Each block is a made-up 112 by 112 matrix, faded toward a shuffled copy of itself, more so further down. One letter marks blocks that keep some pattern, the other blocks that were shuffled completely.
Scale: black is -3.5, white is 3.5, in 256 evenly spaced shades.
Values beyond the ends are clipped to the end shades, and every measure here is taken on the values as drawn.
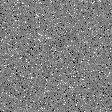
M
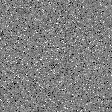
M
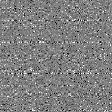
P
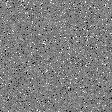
M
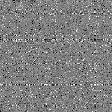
P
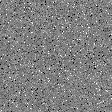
M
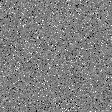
M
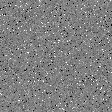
M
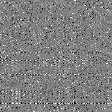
P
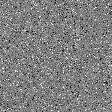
M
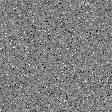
M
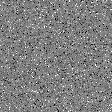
M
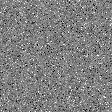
M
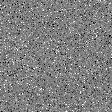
M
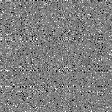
P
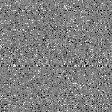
P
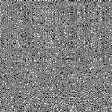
P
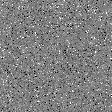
M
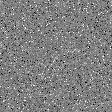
M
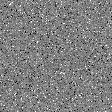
M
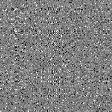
P
